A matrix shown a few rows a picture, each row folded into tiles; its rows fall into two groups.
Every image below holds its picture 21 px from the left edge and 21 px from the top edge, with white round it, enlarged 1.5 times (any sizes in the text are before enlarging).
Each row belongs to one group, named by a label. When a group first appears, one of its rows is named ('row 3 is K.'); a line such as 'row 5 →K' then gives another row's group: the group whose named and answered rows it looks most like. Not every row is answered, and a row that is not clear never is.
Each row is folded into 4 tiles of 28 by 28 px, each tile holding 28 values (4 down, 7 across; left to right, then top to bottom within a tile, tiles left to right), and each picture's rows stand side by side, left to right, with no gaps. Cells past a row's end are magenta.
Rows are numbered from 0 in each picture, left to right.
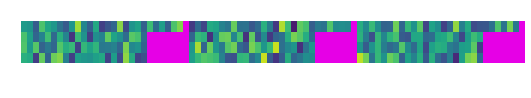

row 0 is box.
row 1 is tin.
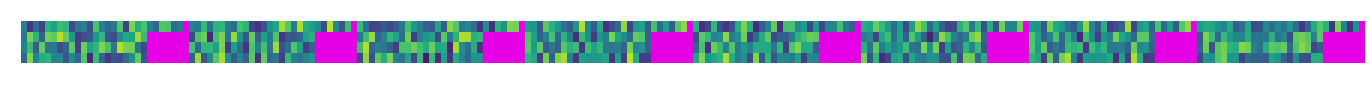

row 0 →tin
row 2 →tin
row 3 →box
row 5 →box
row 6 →box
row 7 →tin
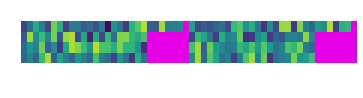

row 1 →tin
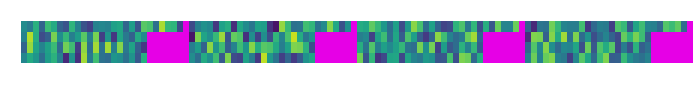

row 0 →tin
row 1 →tin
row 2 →box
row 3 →tin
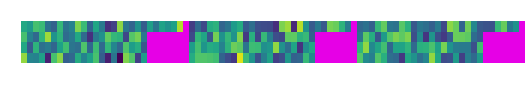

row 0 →box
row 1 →tin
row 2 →tin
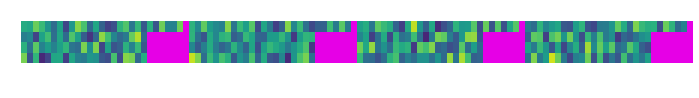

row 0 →box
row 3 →tin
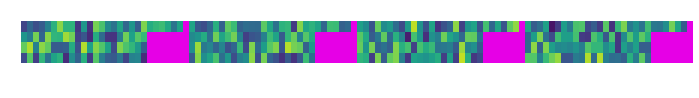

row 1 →tin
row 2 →box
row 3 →tin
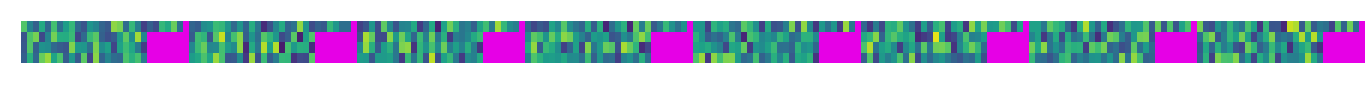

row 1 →tin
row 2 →tin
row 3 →tin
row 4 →box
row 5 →tin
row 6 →box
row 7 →tin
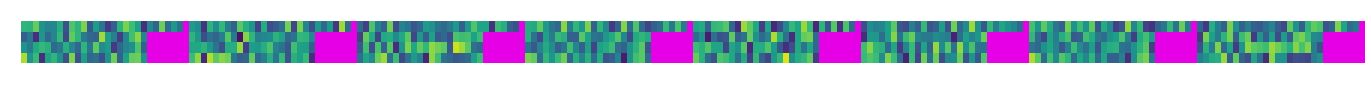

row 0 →box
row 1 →box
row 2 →tin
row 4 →box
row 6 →box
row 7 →tin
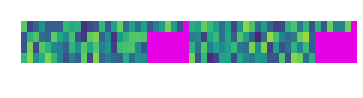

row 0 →tin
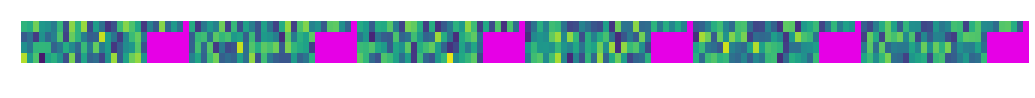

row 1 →tin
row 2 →box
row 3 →tin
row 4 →tin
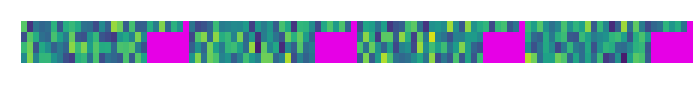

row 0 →tin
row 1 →tin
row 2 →tin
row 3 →box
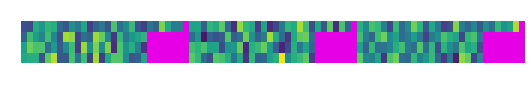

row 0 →tin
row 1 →box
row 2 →box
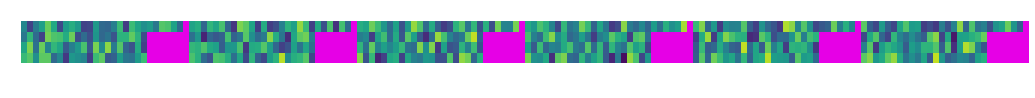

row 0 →tin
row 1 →box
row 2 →box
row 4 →tin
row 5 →tin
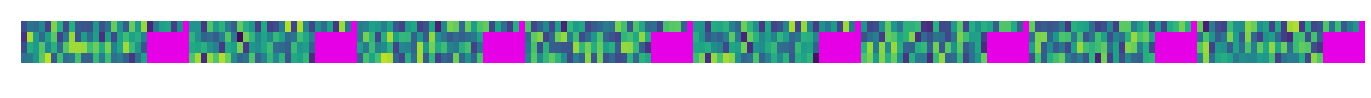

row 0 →tin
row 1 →box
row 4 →box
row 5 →tin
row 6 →tin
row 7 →tin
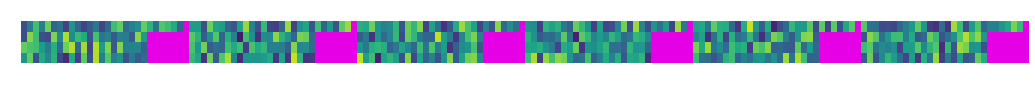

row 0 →tin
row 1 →box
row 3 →box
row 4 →box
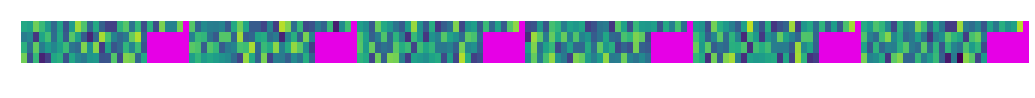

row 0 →box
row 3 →tin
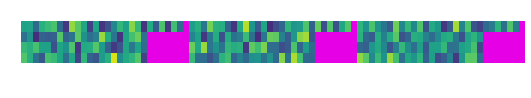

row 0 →box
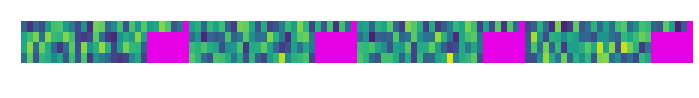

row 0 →tin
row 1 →box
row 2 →box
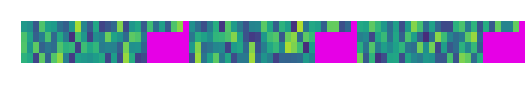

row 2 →box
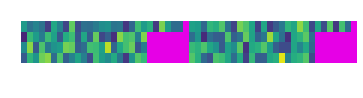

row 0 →tin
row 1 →box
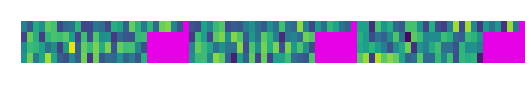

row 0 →tin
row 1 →tin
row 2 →box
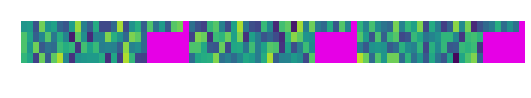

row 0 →box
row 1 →tin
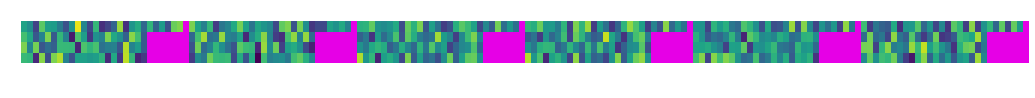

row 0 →box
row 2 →box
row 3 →box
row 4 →box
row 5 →tin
